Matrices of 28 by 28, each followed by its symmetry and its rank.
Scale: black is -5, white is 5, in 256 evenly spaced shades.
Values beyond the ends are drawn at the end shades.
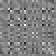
symmetric, rank three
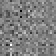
neither, rank five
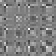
symmetric, rank three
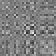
symmetric, rank three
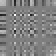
symmetric, rank two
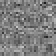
neither, rank five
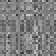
neither, rank three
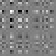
symmetric, rank two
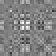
symmetric, rank three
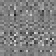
neither, rank three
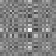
symmetric, rank two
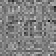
neither, rank five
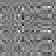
neither, rank three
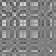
symmetric, rank two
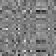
neither, rank three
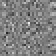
neither, rank five
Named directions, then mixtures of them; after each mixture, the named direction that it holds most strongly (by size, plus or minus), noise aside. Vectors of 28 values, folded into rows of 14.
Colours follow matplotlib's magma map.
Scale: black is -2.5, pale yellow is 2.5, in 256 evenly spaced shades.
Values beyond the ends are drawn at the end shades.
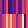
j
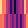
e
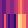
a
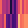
a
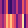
j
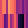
a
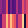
j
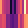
e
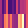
j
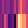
a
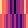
e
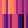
j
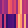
a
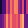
e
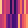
e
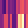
a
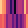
e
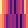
e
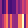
j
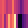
a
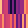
e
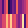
j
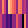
j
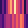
e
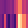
a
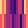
e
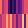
j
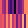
j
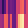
a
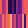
j
